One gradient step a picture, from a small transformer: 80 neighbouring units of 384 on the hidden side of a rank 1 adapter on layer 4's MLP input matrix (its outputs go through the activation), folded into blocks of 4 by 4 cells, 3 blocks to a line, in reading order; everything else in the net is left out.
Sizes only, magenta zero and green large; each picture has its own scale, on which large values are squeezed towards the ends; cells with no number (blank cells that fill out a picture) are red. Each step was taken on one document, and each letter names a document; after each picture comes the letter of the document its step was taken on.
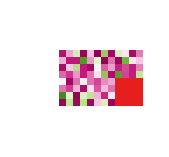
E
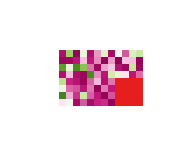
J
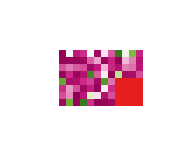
E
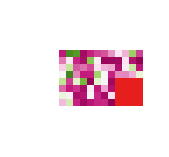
E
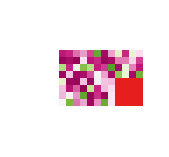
J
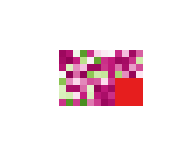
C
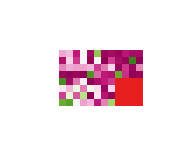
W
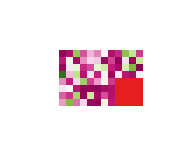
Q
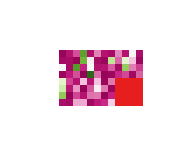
J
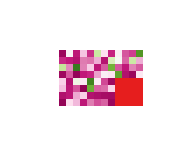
J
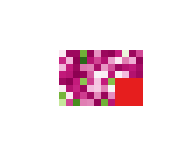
W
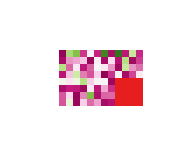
E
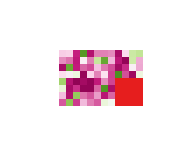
C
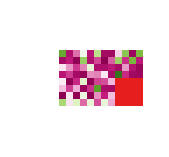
W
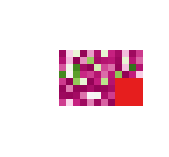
Q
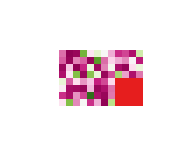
C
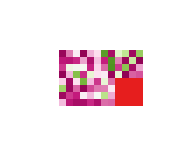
E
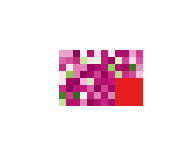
C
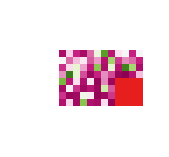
E
